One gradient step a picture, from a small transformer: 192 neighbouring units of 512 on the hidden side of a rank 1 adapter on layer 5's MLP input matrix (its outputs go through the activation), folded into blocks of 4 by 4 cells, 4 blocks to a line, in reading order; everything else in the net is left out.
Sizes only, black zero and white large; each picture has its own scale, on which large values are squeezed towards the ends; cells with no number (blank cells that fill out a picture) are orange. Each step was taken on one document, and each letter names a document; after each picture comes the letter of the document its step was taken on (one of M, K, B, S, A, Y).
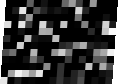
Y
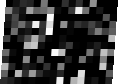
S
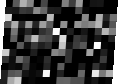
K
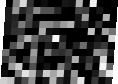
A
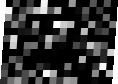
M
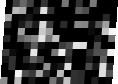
Y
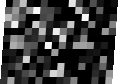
M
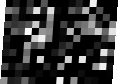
S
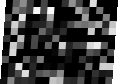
A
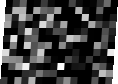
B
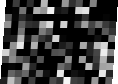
Y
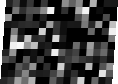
A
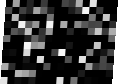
S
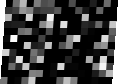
B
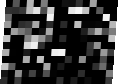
S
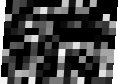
Y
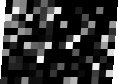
B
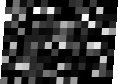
M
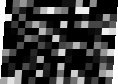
Y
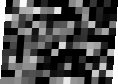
M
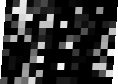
B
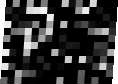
S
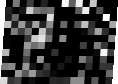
S
